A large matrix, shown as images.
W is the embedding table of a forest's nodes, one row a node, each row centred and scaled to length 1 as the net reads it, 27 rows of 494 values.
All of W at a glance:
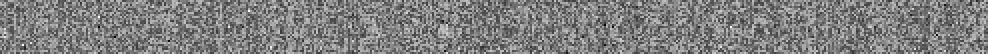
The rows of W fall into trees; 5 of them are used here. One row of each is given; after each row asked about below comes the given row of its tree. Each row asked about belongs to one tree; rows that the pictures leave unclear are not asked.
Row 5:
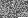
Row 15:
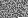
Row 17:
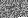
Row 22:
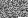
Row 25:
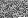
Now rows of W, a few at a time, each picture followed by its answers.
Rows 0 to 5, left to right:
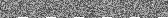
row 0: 22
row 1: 15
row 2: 15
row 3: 25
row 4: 17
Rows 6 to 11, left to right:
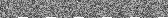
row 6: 22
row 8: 17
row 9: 25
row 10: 25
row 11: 25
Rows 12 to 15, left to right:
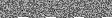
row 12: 22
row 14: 15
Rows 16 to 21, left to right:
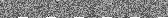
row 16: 15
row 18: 15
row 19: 25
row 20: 5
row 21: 25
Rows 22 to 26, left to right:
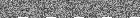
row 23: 5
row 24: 5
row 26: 17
